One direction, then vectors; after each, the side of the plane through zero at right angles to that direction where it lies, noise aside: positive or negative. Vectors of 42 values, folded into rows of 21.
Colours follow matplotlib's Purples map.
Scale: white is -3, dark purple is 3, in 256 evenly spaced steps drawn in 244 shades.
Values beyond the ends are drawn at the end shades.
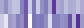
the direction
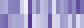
negative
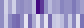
negative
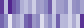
negative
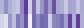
positive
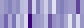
negative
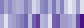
positive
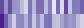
negative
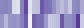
positive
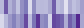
positive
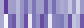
positive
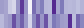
positive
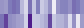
negative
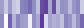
positive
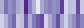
positive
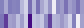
negative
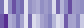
negative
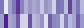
negative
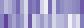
negative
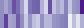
negative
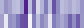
positive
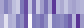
positive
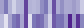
positive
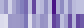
positive
